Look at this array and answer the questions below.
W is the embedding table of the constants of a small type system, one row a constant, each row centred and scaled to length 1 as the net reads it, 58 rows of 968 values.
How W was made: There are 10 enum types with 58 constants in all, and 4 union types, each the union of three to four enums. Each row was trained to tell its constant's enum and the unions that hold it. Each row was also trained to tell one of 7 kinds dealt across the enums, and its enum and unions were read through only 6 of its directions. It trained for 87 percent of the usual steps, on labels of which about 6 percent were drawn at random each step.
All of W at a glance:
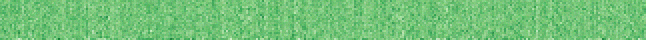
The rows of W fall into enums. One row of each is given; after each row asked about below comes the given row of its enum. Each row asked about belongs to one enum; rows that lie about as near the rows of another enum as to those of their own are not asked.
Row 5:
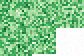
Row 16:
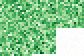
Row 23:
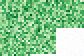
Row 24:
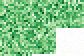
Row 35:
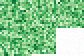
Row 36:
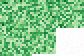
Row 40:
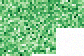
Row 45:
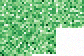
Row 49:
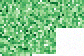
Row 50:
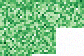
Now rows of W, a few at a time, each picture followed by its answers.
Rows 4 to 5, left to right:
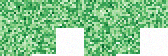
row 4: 35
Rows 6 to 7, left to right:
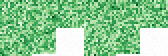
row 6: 36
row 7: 35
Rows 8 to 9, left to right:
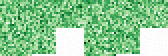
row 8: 24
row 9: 50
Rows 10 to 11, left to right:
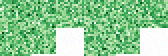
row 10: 16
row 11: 35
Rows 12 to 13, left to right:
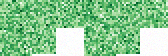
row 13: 5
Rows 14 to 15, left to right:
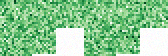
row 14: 5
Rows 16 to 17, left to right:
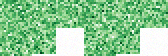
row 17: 23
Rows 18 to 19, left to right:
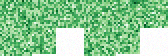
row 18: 35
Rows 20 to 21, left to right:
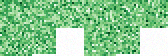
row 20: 50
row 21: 24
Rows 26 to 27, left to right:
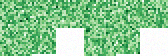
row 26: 50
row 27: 35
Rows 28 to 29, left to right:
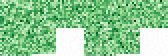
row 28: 36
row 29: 16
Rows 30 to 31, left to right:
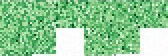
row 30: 5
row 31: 24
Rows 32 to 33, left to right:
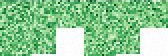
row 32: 50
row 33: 23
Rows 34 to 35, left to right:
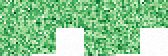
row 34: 36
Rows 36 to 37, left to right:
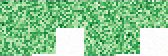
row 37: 50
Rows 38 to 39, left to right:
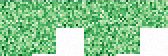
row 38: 5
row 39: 45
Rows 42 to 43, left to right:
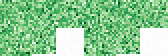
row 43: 24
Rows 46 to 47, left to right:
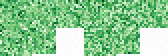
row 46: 16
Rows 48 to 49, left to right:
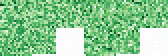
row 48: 5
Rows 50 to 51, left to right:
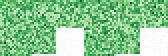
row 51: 50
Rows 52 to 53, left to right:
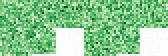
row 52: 24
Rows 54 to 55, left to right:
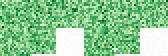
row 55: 5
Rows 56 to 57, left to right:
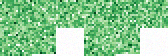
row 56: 16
